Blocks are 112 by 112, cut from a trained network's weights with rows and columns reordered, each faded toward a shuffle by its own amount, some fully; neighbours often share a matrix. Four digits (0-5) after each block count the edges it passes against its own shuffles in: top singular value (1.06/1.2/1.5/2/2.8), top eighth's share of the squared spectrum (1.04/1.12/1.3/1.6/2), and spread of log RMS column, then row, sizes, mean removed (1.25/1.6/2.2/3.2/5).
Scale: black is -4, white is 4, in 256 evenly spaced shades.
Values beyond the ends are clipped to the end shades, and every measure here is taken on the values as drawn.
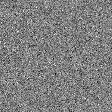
2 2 0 0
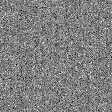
1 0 0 0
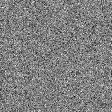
2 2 0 0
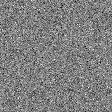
1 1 0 0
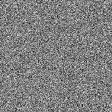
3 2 0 1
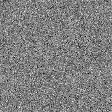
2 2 0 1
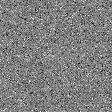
0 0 0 0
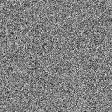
2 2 0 0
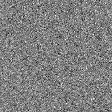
2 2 1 0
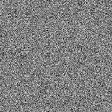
3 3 1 1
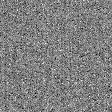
1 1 0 0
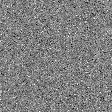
0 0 0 0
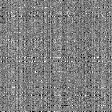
4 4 1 4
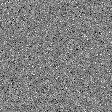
0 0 0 0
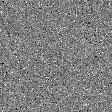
0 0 0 0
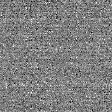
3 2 2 0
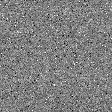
1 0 0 0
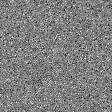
0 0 0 0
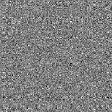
3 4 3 3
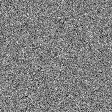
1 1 0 0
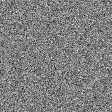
1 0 0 0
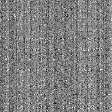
4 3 1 3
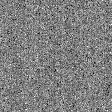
2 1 0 0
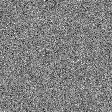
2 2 0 0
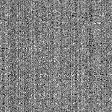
4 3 1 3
